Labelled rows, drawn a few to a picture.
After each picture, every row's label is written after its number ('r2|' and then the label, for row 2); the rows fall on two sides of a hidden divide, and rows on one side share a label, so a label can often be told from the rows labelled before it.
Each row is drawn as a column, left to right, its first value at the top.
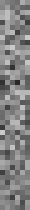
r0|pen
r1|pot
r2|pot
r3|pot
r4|pot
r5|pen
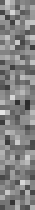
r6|pot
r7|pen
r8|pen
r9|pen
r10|pot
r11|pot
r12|pot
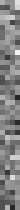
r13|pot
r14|pot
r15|pot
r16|pot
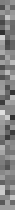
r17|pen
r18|pot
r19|pot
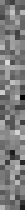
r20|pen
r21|pot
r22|pen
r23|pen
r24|pot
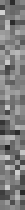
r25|pot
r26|pot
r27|pot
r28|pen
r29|pot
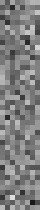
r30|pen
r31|pen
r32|pot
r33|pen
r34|pot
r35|pot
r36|pen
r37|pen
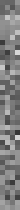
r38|pot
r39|pot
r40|pen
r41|pot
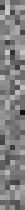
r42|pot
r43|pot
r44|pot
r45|pen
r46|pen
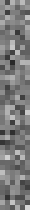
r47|pot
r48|pot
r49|pot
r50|pen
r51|pot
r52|pot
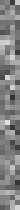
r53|pen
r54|pen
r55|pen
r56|pot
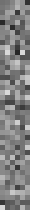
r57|pen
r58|pen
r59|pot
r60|pen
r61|pen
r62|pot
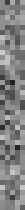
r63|pen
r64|pot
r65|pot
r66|pot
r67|pen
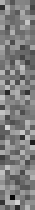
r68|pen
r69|pot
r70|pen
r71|pot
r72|pen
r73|pot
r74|pen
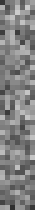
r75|pen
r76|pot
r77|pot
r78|pen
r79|pot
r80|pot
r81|pot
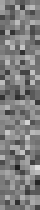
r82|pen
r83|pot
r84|pen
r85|pot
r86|pen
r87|pot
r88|pot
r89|pot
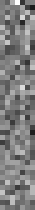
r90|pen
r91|pot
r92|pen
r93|pen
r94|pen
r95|pen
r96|pot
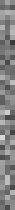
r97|pot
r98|pen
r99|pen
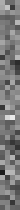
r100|pen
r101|pot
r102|pot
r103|pot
